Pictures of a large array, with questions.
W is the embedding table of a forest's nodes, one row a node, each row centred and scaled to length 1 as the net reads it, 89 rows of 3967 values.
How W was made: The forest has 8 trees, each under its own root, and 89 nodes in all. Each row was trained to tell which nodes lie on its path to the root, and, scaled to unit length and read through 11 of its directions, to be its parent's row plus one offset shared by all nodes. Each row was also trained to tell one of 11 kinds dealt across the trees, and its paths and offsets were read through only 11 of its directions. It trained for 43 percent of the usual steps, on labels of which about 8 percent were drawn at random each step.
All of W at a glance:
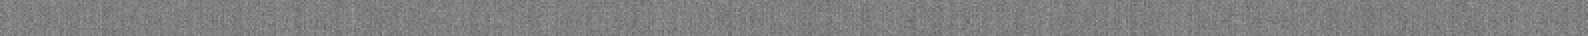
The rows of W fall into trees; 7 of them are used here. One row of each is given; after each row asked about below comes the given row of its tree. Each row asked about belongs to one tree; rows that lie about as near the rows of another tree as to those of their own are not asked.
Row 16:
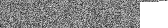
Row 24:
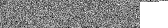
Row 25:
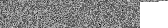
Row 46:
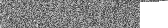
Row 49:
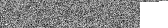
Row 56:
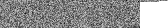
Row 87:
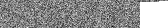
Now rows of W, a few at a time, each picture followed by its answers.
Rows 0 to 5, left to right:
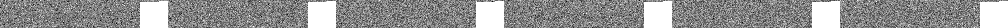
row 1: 46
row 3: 25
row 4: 46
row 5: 49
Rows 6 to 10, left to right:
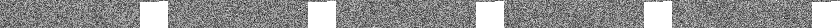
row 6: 16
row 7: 49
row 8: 49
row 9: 25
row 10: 87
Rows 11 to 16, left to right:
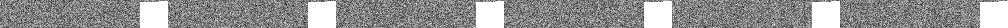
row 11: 56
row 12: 46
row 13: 49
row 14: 25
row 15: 49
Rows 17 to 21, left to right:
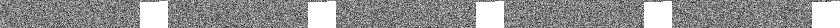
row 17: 87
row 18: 25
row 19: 16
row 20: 46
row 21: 87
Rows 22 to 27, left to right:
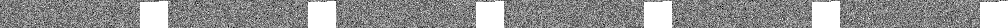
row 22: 56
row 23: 25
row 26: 24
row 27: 25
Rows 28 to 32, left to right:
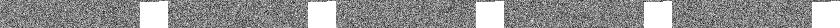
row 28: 87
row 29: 25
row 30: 46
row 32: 46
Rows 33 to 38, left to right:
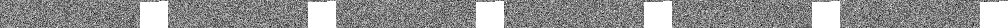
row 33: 49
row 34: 49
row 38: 49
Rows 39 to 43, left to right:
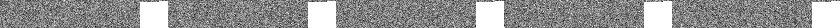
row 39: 24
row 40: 87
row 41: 46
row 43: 87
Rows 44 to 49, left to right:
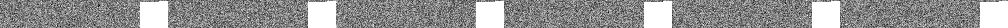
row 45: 87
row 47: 24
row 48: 56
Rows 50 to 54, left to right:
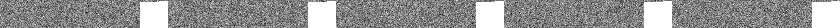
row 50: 87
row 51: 46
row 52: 46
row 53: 46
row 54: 87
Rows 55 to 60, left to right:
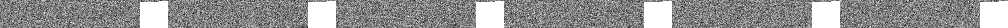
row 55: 56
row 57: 49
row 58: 46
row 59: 49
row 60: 56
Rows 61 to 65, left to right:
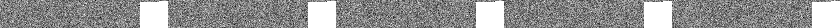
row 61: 56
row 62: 25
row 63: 25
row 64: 24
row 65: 49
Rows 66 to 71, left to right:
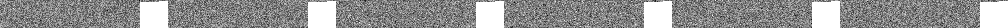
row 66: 46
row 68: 25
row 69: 46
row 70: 25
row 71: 46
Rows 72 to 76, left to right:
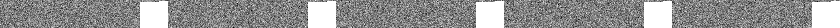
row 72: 25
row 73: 24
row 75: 25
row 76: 49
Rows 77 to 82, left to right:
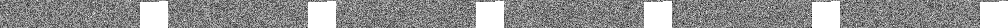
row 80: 49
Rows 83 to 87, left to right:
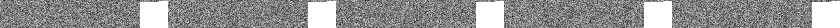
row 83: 56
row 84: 56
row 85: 25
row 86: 49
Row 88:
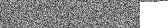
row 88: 56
